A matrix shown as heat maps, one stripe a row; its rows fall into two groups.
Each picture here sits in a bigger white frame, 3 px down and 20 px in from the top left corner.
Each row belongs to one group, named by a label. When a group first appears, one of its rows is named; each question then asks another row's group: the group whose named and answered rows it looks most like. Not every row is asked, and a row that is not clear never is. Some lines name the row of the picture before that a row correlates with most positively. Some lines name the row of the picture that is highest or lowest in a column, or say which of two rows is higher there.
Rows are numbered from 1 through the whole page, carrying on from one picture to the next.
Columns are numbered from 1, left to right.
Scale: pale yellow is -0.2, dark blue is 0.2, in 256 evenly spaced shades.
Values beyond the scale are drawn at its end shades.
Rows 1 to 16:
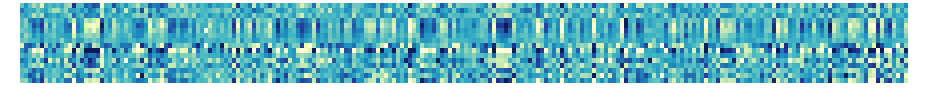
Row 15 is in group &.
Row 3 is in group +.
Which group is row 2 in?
&
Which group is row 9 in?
&
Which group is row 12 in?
&
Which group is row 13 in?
+
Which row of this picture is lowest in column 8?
12
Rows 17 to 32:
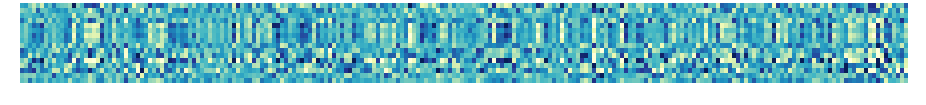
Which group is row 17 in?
+
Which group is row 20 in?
&
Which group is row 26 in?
&
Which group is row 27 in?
&
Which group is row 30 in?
&
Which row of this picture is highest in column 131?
17
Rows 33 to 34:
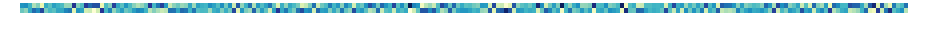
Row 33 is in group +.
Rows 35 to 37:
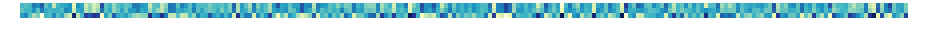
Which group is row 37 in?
+
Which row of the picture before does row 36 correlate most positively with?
34
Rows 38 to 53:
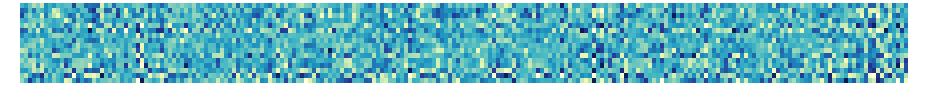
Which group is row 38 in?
+
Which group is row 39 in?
&
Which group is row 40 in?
&
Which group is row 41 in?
+
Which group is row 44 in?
&
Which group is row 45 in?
+
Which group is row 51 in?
+
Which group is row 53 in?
&
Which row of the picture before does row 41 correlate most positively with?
37
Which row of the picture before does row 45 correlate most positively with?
37
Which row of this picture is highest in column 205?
41
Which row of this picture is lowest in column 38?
42
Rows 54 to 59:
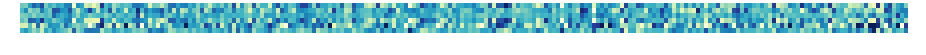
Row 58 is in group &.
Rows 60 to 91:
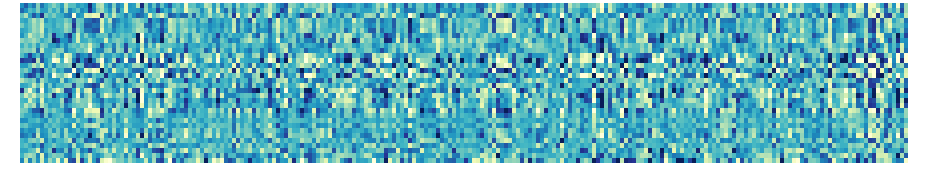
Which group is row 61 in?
&
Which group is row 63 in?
+
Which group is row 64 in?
+
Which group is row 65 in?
+
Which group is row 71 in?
&
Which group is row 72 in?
+
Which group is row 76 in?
+
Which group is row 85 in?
&
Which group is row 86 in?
&
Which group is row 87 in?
+
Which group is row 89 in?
&
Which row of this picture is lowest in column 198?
77
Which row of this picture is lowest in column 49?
91
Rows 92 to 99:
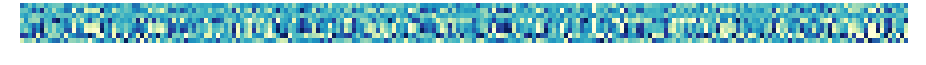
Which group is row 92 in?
&
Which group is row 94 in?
+
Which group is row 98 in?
&
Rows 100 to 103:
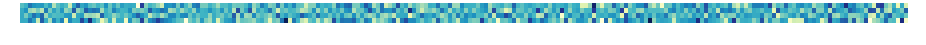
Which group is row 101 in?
+
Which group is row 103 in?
&
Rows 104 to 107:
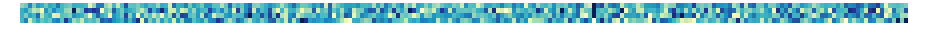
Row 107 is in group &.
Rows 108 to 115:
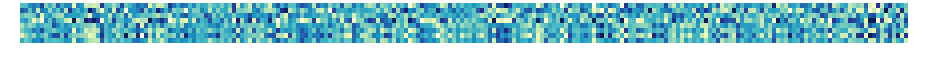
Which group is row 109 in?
&
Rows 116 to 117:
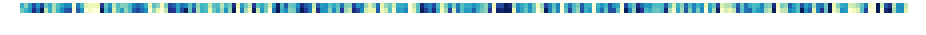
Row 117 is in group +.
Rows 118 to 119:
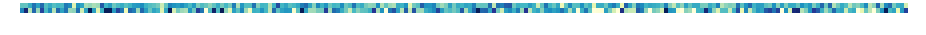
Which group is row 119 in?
&
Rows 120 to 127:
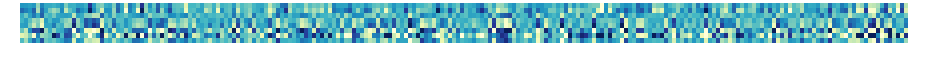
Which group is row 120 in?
&
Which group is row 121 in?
&
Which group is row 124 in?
+
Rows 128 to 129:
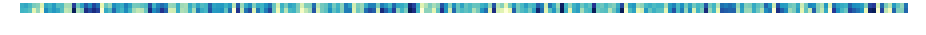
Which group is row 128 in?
+
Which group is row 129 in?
+
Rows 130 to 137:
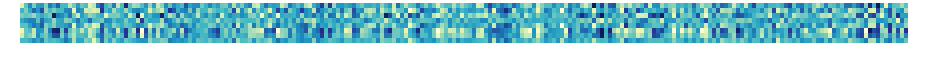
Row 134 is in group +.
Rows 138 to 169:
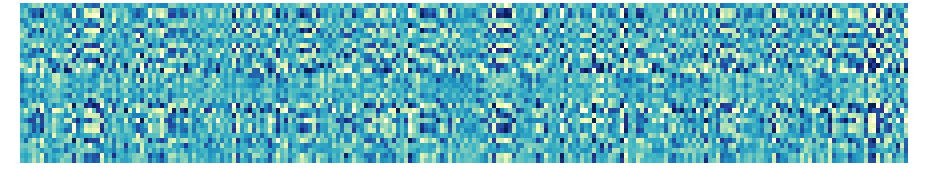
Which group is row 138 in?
+
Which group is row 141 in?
&
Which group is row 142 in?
+
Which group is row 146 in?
+
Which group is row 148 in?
&
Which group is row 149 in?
+
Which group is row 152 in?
&
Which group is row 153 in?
&
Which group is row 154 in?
&
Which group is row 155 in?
&
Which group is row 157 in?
&
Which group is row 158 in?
+
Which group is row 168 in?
+
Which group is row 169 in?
+
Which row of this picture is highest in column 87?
158
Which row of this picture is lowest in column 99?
159
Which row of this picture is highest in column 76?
150
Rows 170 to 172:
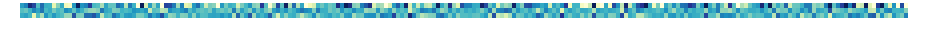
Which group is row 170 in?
&
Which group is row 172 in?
+
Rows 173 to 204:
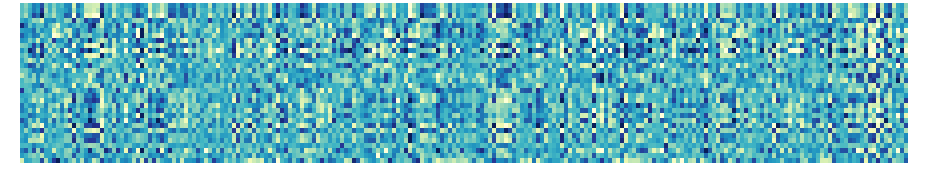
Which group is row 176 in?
+
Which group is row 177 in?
&
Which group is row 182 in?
&
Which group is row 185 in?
&
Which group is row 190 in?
&
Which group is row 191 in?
+
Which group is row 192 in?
+
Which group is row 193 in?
&
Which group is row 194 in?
&
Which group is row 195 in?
&
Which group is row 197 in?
+
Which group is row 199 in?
+
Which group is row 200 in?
+
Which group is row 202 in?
&
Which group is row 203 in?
+
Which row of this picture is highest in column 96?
182
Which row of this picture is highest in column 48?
176
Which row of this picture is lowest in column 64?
182
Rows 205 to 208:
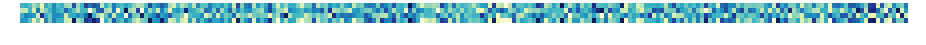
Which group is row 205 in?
+
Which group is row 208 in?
+
